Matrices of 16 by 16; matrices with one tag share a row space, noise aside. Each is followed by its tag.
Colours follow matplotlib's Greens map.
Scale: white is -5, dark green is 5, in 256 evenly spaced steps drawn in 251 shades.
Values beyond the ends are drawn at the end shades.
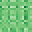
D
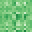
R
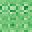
D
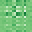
R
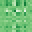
R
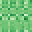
D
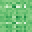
R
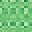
D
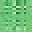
R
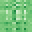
R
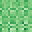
D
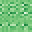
D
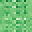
R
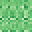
D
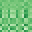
D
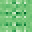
R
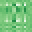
R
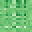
R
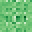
R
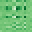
R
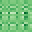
D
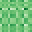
D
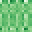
D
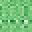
D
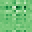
R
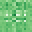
R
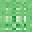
R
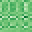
D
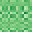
D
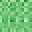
D
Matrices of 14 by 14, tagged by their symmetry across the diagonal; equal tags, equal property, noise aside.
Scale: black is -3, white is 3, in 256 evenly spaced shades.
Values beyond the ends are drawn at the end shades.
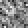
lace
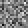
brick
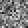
lace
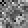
lace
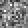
lace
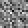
brick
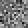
lace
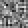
brick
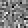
brick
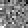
brick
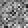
lace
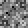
lace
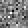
brick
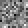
lace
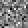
brick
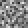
lace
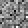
lace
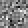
brick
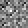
lace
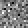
brick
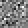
brick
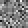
brick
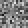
brick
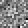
lace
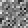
lace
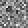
lace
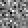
brick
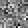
brick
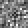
lace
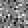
brick
